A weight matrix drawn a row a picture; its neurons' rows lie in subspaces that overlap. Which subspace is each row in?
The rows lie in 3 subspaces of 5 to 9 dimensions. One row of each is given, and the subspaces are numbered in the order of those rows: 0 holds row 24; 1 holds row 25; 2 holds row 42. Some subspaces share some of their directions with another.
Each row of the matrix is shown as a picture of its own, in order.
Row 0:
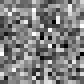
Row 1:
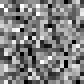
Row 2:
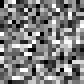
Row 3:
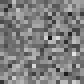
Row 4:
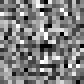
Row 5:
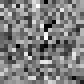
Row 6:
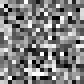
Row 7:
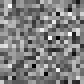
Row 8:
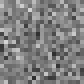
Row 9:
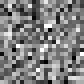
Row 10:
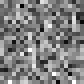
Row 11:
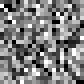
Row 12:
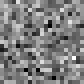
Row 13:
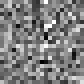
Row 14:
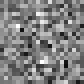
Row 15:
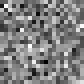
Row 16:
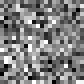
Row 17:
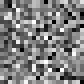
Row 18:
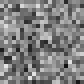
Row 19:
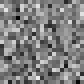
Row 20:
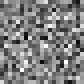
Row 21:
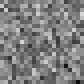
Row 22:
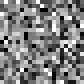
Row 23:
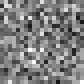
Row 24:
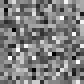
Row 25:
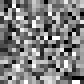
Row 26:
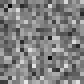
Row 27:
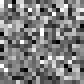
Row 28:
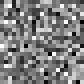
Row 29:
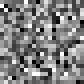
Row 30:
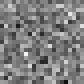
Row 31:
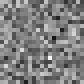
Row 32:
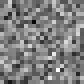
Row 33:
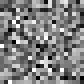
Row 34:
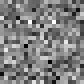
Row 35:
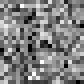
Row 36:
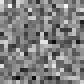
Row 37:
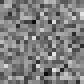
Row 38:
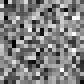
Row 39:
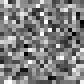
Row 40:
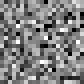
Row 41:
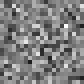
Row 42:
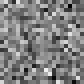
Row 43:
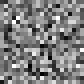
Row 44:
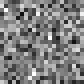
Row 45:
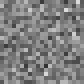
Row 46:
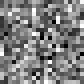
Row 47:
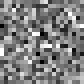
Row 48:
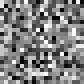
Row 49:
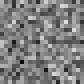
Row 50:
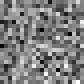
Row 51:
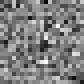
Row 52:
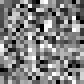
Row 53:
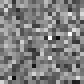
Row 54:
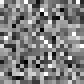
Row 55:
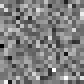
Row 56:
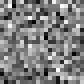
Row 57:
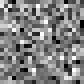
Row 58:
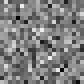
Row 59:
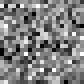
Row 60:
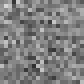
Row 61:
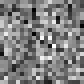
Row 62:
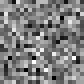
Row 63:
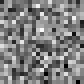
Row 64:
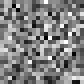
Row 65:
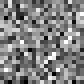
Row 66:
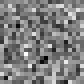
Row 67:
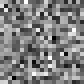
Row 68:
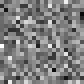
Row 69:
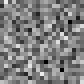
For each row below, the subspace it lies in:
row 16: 1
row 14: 1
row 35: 1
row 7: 2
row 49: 0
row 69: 0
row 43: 0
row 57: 0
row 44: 2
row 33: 2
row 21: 2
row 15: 0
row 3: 2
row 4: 2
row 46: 1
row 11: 2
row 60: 0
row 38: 0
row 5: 1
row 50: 2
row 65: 0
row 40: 2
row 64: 1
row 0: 1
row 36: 0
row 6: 0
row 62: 0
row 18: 1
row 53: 2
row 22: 2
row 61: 1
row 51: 0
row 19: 2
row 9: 1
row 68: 2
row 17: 2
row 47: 1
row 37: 2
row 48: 2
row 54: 2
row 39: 0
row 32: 0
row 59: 1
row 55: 2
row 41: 1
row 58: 0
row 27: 0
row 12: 0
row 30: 1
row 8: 0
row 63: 2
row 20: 2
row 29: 2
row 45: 2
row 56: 0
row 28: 0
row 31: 2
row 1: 2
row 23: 0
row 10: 0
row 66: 1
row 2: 0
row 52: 0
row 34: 1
